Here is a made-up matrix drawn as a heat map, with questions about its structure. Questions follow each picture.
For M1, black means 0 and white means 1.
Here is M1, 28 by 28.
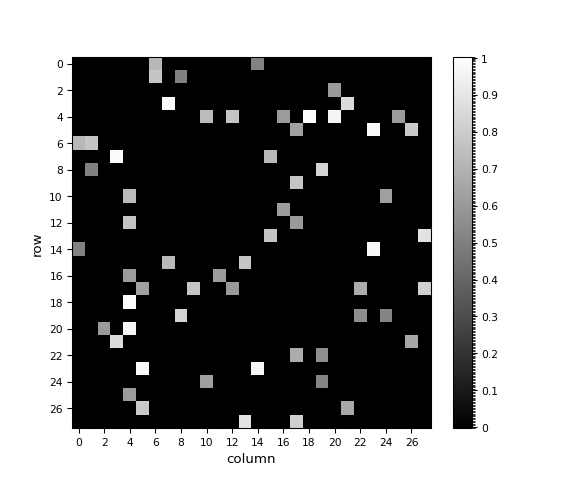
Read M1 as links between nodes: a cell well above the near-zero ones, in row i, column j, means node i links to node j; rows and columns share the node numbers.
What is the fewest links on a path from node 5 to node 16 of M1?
4
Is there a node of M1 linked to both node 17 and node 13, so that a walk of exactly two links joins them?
yes
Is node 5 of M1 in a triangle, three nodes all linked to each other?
no
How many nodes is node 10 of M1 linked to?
2
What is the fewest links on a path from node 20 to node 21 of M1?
6
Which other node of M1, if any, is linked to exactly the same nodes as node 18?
node 25
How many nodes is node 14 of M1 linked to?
2
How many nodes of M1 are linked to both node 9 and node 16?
0
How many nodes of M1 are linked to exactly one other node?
5
